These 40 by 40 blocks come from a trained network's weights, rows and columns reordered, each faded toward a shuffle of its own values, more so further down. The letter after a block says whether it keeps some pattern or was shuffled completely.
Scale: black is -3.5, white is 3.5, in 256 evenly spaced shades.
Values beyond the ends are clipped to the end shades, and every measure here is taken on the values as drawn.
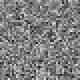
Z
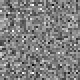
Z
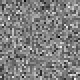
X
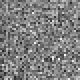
Z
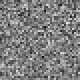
X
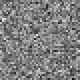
Z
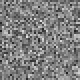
Z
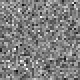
X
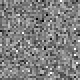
X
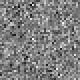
X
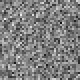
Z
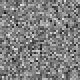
Z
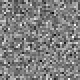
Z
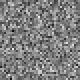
X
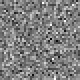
X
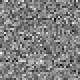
Z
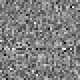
Z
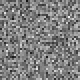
Z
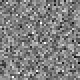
X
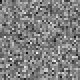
X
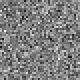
X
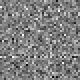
Z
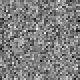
X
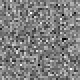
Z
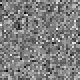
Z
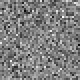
X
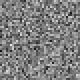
Z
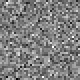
X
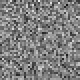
X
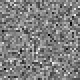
X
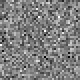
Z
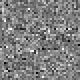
Z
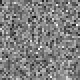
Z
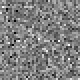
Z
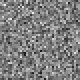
Z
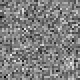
X
